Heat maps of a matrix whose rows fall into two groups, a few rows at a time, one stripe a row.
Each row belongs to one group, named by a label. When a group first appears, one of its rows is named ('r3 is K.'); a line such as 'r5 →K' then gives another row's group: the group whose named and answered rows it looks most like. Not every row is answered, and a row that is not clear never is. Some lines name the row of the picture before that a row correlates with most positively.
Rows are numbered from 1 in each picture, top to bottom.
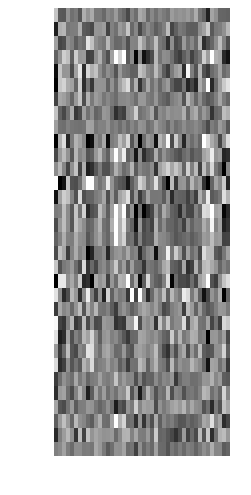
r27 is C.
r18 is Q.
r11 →C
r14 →Q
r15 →C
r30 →C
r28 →Q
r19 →C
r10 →Q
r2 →Q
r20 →Q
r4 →C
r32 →C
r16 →C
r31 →Q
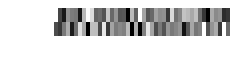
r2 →Q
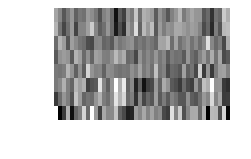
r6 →C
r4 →C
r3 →Q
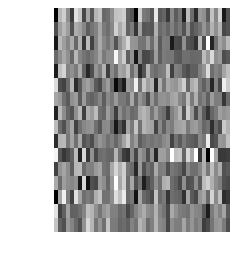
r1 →C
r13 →C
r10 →Q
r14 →C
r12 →C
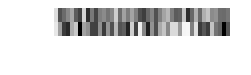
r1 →C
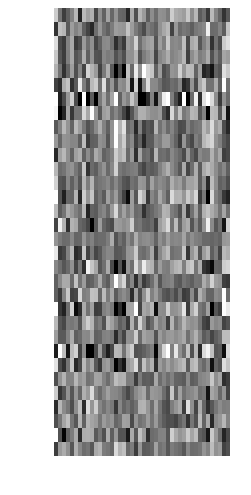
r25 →Q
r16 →Q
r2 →Q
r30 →Q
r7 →C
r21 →Q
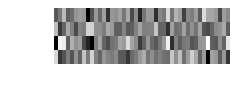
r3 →Q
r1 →Q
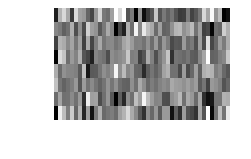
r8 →Q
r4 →Q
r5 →C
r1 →C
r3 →Q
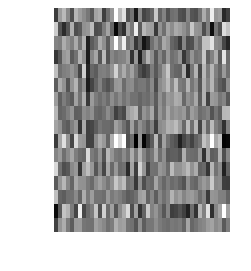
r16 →C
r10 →C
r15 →Q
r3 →C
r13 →C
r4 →Q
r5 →C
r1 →C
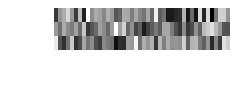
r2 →C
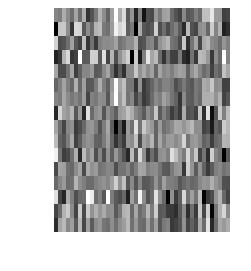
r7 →C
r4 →Q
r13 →C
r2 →C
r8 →Q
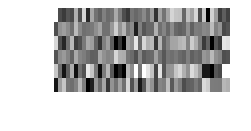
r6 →Q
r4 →C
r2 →C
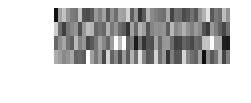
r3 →C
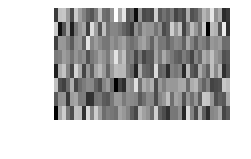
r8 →C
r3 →C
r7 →Q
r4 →C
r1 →C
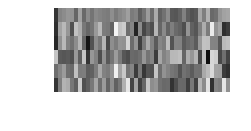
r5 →C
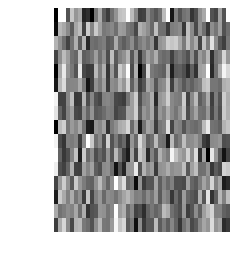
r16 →C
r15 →C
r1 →Q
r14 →Q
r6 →Q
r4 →Q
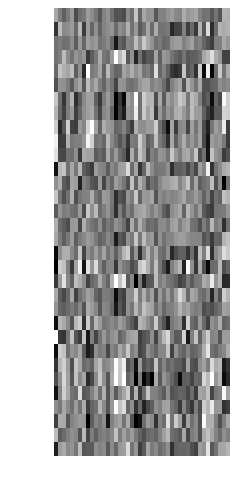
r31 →C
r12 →Q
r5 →Q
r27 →C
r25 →Q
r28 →Q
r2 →Q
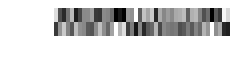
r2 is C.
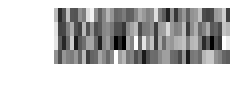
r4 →C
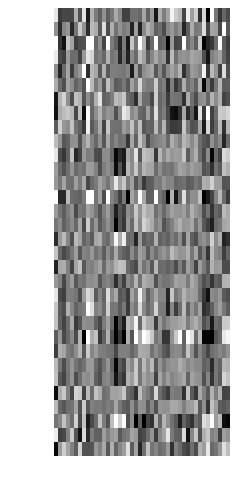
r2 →Q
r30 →C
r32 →Q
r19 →C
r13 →C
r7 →C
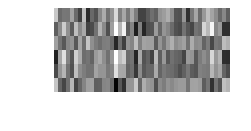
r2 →C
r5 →C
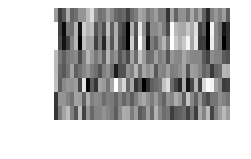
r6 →C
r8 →Q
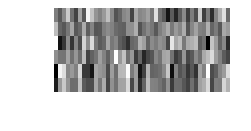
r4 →C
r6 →Q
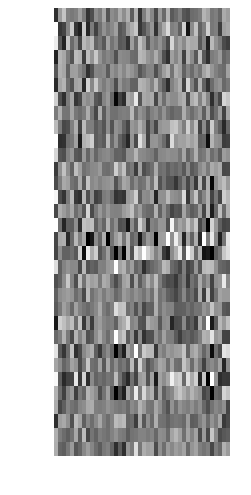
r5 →Q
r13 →Q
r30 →C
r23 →Q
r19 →C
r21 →Q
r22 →C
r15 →Q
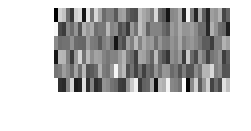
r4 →C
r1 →C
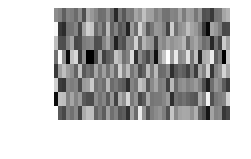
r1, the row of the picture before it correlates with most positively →3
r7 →Q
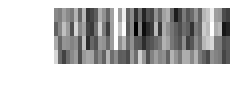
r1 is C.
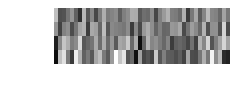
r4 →C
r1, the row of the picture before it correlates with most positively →3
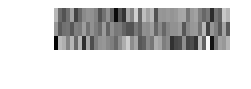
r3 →Q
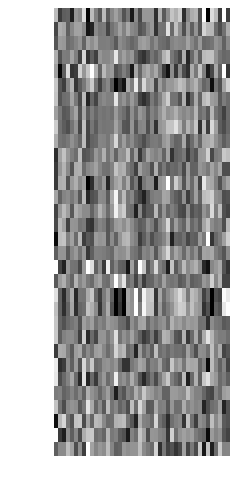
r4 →C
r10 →C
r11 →Q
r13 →Q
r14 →C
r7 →C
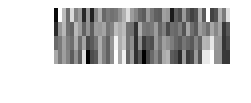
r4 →C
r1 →Q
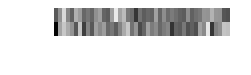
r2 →Q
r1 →C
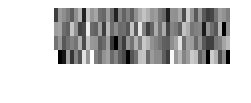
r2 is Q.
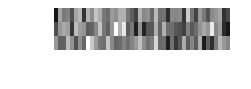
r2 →C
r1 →C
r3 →Q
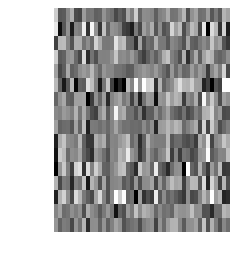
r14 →C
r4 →C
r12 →C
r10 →Q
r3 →C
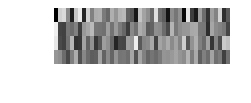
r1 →C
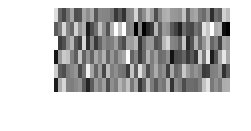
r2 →C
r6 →Q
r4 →Q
